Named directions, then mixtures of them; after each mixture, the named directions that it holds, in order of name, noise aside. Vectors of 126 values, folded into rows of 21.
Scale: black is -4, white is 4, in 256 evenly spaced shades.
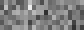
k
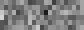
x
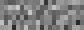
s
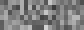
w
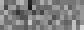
k, x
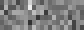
k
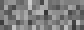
k, s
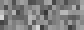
x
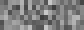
w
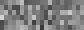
w, x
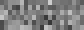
w, x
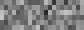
x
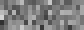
w, x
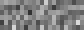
s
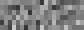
s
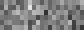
k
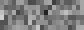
x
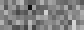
k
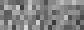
k, s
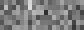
k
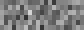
s, x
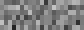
s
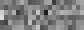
x
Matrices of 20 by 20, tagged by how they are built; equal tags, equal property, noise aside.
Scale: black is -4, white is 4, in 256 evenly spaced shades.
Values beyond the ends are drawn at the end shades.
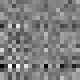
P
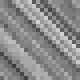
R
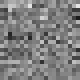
P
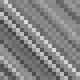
R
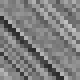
R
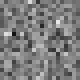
P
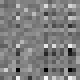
P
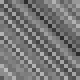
R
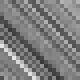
R
